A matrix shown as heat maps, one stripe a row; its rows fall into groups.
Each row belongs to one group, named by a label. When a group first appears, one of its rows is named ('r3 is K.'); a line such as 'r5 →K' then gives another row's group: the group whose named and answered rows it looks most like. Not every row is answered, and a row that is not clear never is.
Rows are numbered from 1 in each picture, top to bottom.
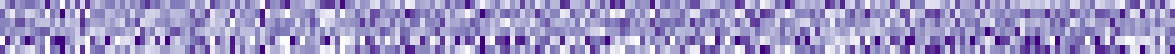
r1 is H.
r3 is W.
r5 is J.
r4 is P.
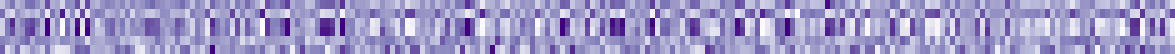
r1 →H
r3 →H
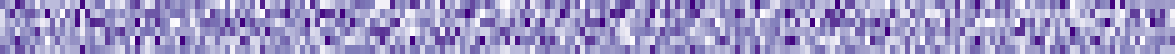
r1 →W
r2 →H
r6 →W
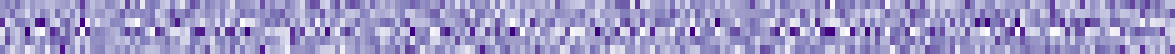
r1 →W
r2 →P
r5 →J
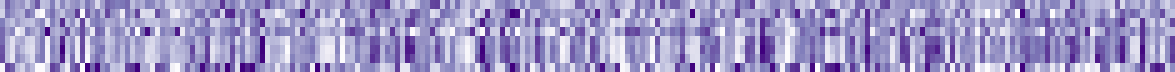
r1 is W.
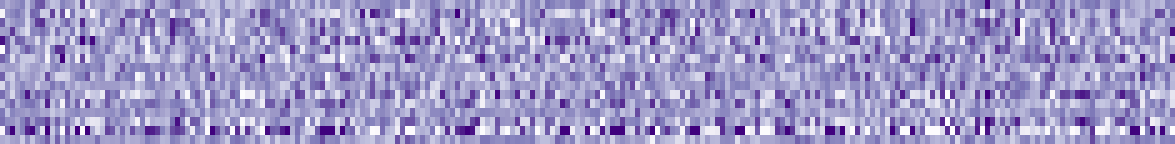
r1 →P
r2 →W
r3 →P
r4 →P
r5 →W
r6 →J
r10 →J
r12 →H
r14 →P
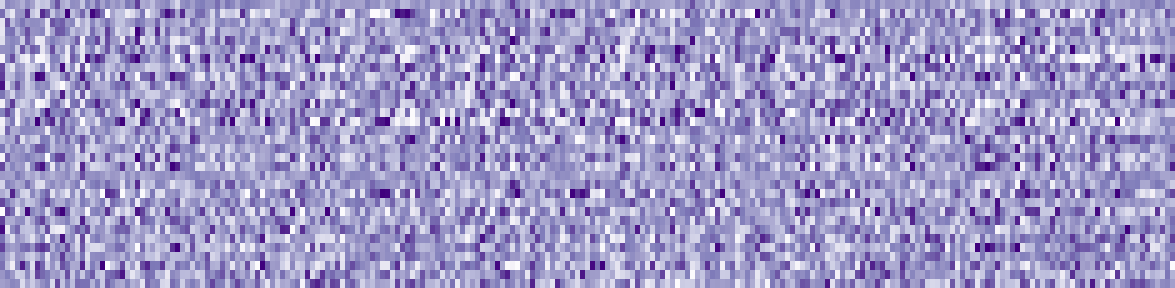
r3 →J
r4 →J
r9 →P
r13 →J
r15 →J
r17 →P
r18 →J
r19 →P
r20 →W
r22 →P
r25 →P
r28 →P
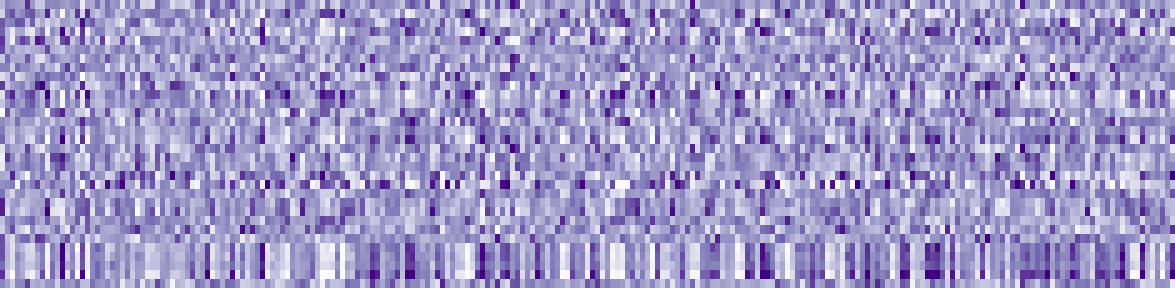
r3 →W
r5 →P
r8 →W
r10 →P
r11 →H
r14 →W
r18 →J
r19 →J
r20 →P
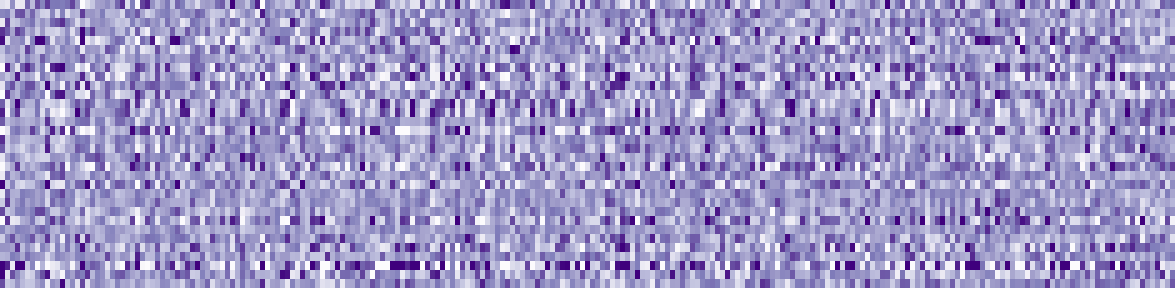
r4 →W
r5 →P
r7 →W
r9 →W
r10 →H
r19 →W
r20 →J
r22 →J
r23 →J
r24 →P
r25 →J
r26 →P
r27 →H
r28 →W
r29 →J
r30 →W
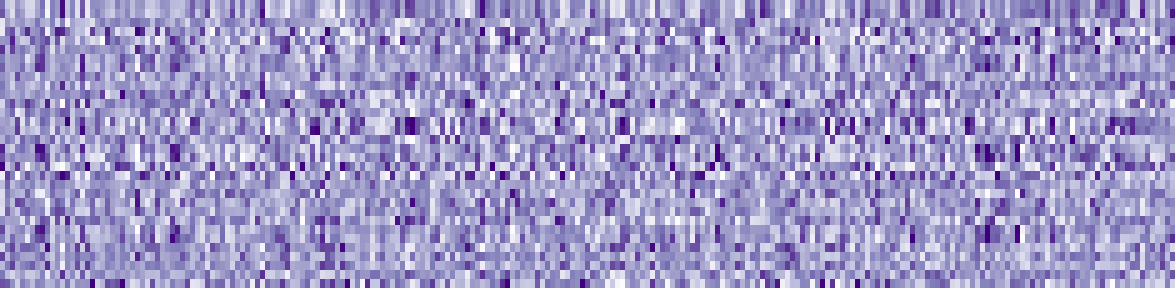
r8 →P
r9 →W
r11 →P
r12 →H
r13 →J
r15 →W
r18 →P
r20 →J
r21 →J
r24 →J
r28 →H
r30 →H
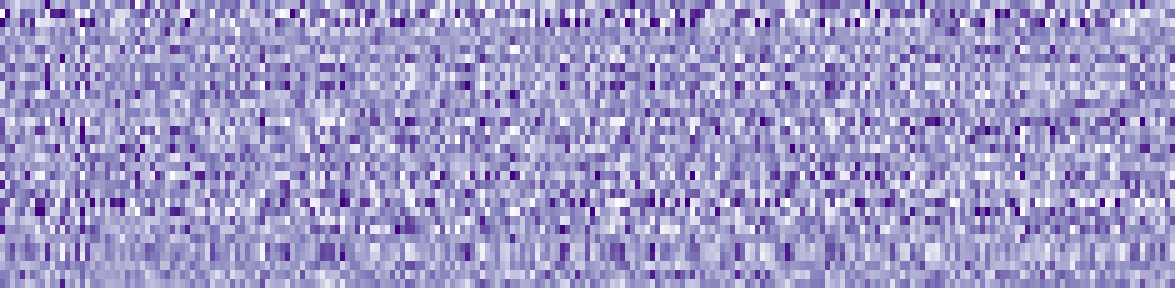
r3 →W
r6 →P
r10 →H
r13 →W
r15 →P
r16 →W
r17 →P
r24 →P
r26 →W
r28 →H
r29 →H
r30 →W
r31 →W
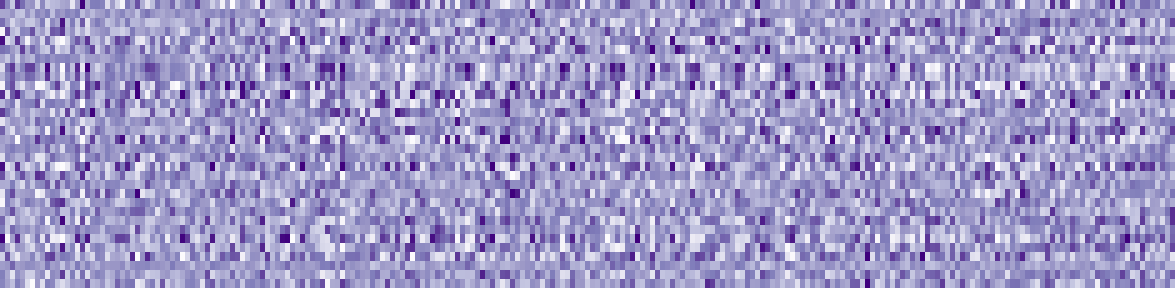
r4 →J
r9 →H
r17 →H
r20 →P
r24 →P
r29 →J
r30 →H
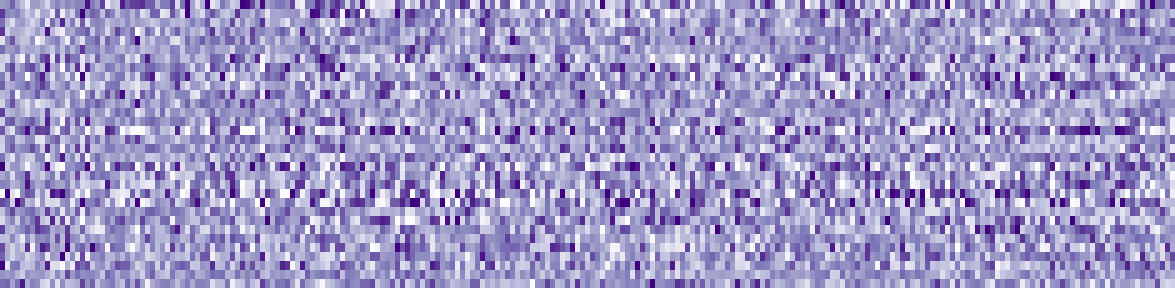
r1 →P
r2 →W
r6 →W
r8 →H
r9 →P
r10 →P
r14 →H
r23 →W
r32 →W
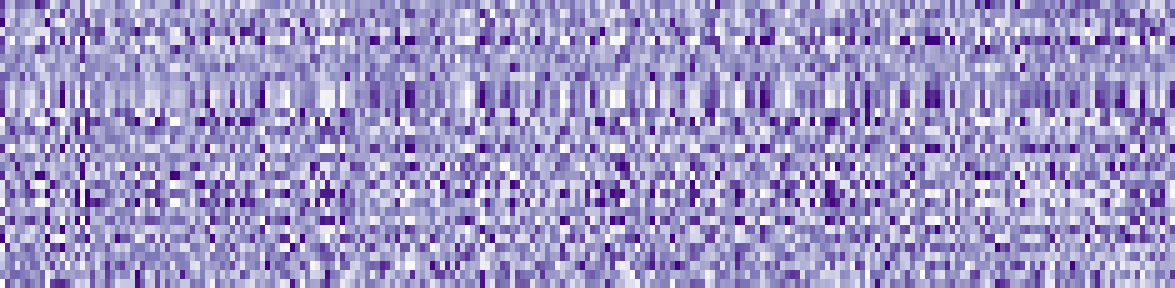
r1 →P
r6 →P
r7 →W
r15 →H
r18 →H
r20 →P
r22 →H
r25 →H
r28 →J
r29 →H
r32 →J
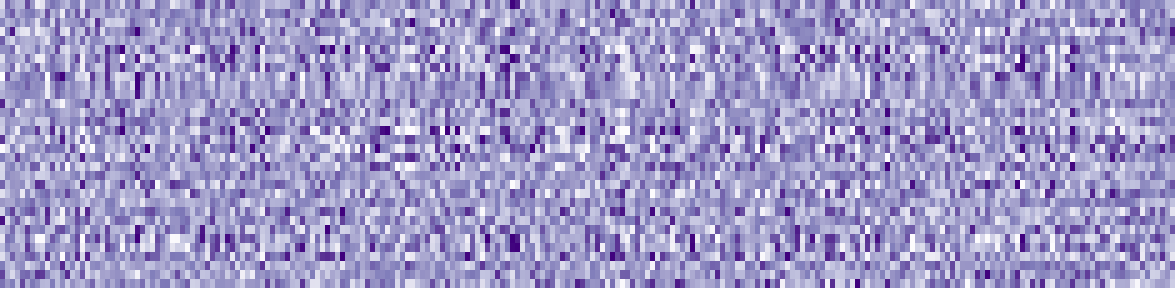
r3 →W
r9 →J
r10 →J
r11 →J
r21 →P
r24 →H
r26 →J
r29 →H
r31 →P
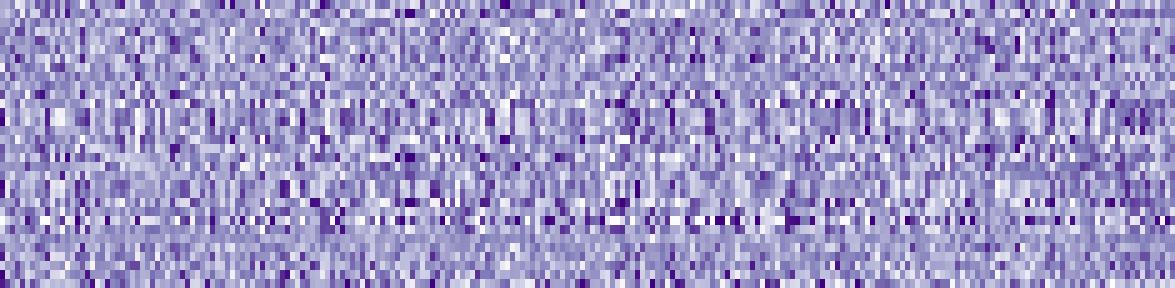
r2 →W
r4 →W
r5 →P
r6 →P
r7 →W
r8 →J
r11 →P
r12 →W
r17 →P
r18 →W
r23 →W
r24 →H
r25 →J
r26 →H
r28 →P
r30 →W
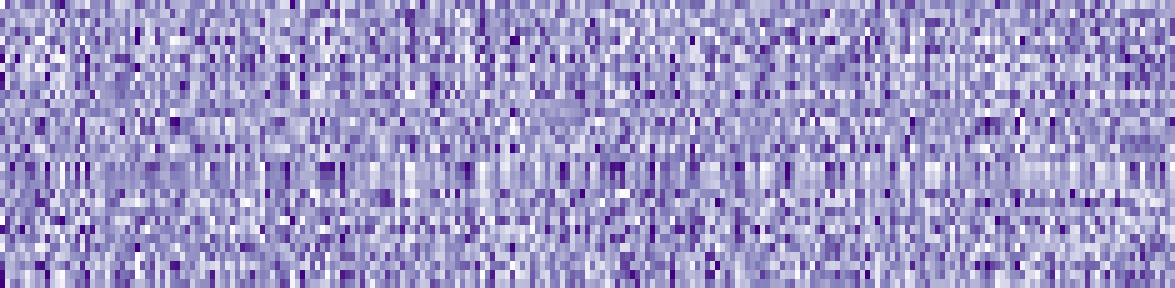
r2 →W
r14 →P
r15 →P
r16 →W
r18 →W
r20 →H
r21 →H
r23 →P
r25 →J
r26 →W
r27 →H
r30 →P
